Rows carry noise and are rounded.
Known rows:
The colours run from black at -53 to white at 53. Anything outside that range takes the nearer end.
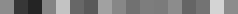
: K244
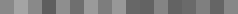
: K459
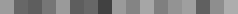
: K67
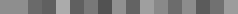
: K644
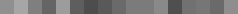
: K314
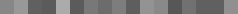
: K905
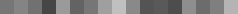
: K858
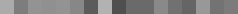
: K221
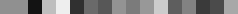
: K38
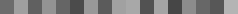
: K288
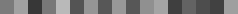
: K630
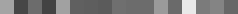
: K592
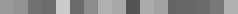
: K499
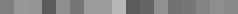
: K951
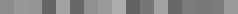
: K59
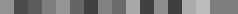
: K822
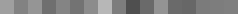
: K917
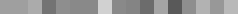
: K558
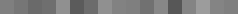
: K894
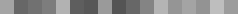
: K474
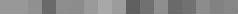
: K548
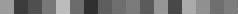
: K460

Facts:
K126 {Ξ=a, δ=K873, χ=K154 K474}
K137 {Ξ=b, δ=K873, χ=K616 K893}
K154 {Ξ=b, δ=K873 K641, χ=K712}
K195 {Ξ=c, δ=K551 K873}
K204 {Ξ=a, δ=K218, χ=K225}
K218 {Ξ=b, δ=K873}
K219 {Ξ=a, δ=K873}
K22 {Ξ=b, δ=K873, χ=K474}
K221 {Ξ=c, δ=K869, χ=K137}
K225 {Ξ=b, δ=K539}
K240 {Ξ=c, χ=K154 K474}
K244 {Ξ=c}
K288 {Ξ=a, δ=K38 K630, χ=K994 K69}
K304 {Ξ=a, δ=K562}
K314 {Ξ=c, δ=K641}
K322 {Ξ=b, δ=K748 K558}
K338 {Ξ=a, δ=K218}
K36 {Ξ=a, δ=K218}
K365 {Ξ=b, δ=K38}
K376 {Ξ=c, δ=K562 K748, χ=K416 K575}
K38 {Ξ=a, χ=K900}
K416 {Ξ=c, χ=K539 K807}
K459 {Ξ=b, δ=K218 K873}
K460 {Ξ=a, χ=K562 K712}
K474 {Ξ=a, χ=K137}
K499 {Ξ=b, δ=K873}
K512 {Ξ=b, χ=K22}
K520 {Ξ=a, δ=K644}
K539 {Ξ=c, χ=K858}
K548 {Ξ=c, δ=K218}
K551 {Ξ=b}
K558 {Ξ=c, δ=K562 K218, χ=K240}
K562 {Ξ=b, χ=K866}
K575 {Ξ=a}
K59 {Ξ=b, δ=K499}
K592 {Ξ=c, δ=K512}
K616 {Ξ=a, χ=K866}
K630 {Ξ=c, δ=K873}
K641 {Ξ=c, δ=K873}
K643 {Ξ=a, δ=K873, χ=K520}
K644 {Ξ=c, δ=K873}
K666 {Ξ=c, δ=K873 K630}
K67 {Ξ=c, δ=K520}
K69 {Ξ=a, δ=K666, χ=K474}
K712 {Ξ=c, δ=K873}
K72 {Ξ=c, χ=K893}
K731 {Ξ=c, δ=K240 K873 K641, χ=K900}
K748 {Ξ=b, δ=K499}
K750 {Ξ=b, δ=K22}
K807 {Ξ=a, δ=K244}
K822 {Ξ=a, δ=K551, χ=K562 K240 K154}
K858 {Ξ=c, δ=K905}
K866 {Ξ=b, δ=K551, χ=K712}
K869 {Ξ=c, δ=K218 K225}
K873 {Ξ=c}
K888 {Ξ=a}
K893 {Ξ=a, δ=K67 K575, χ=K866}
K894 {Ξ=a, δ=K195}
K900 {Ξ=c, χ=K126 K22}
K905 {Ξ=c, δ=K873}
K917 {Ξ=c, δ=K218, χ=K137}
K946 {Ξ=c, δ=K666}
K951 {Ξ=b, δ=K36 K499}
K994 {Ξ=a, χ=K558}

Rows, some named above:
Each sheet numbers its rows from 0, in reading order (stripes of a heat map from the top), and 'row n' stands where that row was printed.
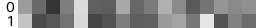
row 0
K551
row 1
K512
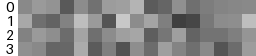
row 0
K951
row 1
K539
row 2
K59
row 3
K644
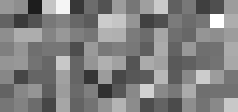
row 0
K38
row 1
K807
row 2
K322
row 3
K69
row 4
K499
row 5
K866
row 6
K520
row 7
K858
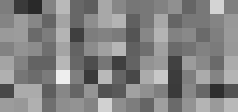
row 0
K244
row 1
K59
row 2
K22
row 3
K59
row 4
K240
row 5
K562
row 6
K643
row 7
K558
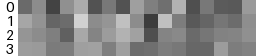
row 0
K365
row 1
K218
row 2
K36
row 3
K869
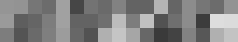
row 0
K126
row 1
K575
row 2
K416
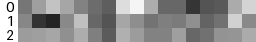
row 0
K376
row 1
K244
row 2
K304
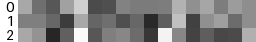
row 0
K900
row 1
K712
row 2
K873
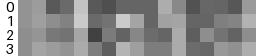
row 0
K641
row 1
K748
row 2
K126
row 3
K304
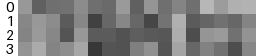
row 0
K994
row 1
K137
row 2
K154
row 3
K731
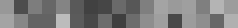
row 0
K893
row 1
K240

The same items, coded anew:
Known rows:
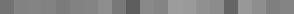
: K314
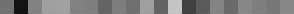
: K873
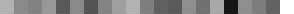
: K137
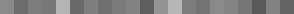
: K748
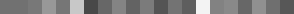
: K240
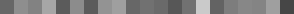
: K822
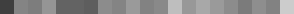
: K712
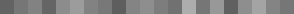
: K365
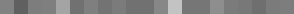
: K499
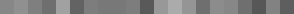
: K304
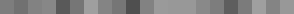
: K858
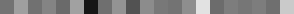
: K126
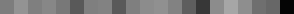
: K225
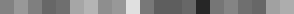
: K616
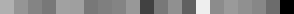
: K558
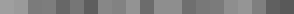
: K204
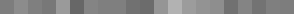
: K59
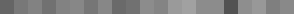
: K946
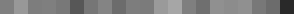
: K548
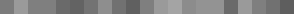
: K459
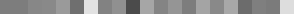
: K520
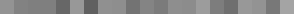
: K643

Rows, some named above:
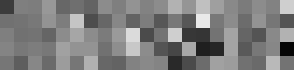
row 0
K712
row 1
K240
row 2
K562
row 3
K512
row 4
K244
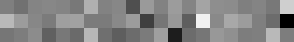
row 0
K644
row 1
K558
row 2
K807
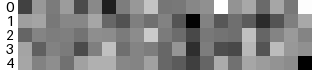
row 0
K154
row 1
K474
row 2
K460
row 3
K416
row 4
K994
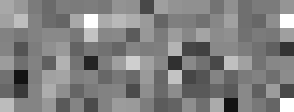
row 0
K376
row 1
K893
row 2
K644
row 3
K218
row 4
K900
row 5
K873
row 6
K551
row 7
K137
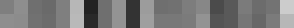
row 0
K22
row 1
K22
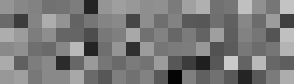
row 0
K731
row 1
K551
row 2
K917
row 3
K22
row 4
K539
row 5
K474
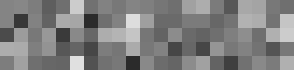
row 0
K288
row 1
K38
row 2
K866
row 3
K221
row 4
K69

